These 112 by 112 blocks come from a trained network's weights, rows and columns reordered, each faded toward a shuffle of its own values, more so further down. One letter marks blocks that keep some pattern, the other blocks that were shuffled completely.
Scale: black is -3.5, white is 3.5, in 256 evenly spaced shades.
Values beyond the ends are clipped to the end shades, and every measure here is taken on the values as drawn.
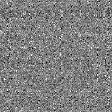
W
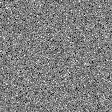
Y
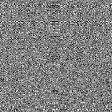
W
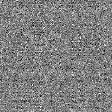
W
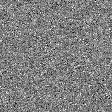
Y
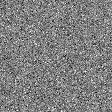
Y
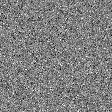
Y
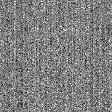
W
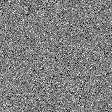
Y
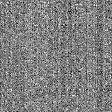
W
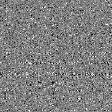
W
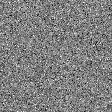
Y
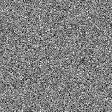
W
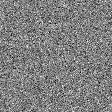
Y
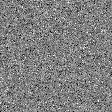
Y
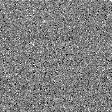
W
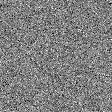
Y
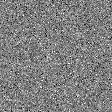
Y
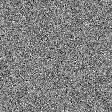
Y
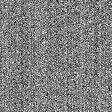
W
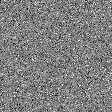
Y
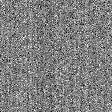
W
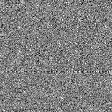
W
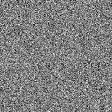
W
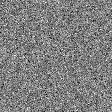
Y
